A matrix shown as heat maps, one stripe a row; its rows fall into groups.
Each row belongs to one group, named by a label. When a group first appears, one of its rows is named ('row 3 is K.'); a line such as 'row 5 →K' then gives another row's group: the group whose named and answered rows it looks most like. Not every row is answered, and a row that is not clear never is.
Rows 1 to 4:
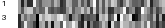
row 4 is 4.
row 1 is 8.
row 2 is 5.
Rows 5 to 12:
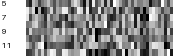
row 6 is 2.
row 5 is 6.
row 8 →5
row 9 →4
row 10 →8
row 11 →5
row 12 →4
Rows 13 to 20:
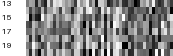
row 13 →2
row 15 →8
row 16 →6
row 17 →6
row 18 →8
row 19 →6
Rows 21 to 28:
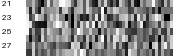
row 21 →2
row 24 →2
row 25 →8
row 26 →8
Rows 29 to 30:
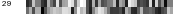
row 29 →4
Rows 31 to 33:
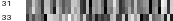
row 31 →6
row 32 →6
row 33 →4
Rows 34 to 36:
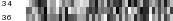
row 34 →2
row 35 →4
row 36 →5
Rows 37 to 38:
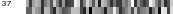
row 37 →5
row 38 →6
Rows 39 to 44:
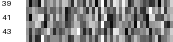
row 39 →8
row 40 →5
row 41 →5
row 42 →5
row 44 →8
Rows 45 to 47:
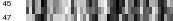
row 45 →2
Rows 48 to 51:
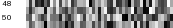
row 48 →2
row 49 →5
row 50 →6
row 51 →5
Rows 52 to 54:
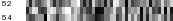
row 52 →6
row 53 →4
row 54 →4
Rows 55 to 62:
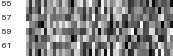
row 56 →8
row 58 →2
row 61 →6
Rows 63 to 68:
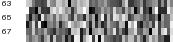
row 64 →2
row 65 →8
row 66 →4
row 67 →6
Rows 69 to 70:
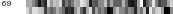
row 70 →5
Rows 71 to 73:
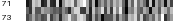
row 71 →4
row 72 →6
